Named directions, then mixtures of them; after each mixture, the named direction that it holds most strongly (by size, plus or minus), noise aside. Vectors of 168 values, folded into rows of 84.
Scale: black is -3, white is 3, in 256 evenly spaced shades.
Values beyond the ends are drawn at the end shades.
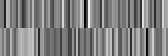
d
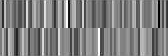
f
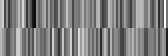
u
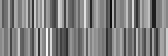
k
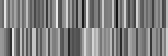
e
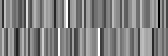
f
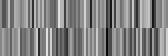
k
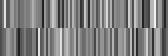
d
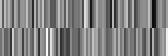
k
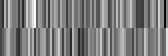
u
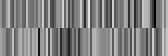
d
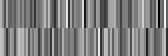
u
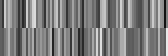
u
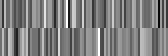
f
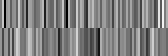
f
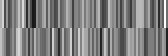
u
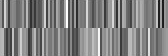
e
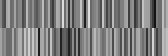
d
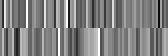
f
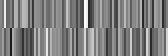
d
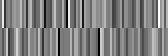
f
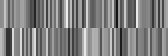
e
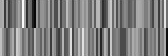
u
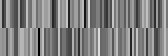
d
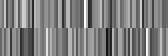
d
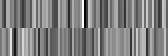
d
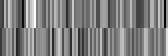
u
